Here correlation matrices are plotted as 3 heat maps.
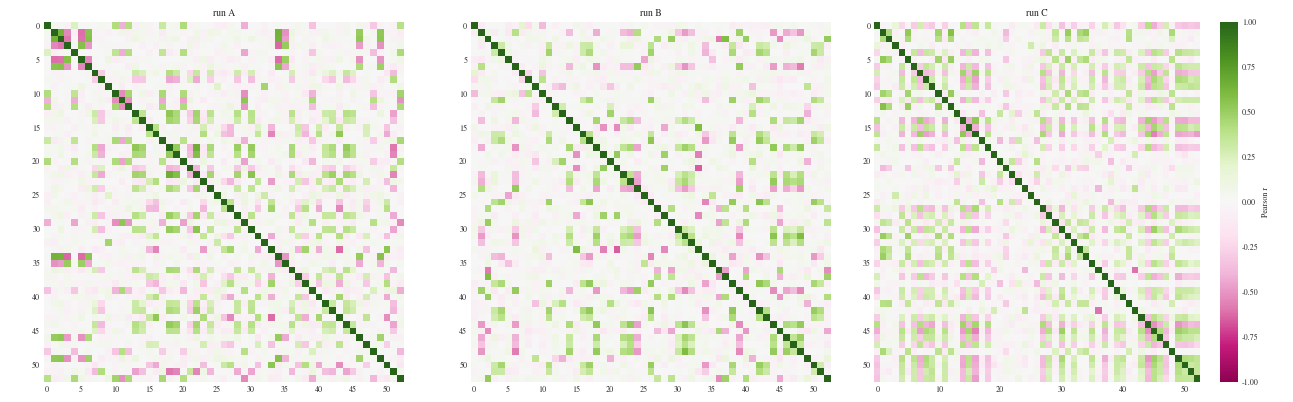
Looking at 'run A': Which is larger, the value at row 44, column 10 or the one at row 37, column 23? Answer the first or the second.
the second
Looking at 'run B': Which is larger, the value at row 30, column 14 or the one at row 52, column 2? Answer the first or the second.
the second
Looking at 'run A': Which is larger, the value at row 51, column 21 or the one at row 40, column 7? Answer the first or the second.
the first
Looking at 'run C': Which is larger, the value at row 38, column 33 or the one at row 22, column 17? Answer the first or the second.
the first
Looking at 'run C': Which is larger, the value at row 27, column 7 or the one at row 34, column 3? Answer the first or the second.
the first
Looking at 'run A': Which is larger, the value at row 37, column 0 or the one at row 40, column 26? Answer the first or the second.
the first
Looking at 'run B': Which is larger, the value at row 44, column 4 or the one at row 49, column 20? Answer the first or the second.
the first
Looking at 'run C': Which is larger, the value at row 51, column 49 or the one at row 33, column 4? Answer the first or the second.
the first
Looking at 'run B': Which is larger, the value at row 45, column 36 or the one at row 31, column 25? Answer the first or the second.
the first
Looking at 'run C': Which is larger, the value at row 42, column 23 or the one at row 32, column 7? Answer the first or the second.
the first
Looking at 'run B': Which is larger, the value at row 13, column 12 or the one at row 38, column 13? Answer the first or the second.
the first
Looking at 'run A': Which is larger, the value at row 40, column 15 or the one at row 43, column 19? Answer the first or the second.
the first
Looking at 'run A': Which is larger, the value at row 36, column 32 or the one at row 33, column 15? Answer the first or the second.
the first
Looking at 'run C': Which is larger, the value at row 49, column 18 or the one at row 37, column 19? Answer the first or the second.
the second
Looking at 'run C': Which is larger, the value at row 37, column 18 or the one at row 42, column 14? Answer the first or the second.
the first
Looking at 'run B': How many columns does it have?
53
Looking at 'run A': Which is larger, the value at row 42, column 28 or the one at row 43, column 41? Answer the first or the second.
the first
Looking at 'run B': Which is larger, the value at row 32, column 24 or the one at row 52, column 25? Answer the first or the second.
the second
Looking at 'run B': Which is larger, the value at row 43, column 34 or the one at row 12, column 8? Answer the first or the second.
the second
